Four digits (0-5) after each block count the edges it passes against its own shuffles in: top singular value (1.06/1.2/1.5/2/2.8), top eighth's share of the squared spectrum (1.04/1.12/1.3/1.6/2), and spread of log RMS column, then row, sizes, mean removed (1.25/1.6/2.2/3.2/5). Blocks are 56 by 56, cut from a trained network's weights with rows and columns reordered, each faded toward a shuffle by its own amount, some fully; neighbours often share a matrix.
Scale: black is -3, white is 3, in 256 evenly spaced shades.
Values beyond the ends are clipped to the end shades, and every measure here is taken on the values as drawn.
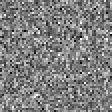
2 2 0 0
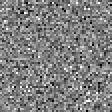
2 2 0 0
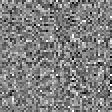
4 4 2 1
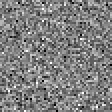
1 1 0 0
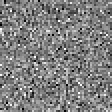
2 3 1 0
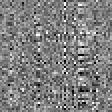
4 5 3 2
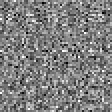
3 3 0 2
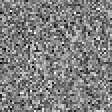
1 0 0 0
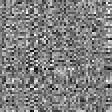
4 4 3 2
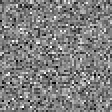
3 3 0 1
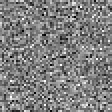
3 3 1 1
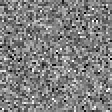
0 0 0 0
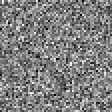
0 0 0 0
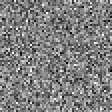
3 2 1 0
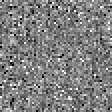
2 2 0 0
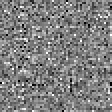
3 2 1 0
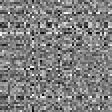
4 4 1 3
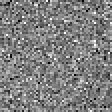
1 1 0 0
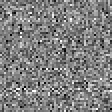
3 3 1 2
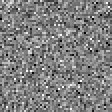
0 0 0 0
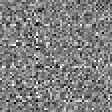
4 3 1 2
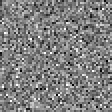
1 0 0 0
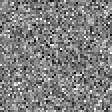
0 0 0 0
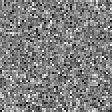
2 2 0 0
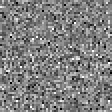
2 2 0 1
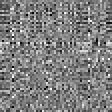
4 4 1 3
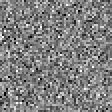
1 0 0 0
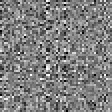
4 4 3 1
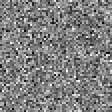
2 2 0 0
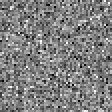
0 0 0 0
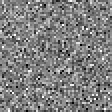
0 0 0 0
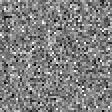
0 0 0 0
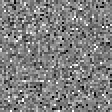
0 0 0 0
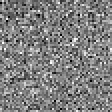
3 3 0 1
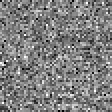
3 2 1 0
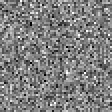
2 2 0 0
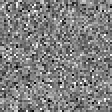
3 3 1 1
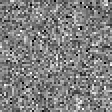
1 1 0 0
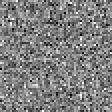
2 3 1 0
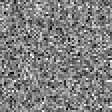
2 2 0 0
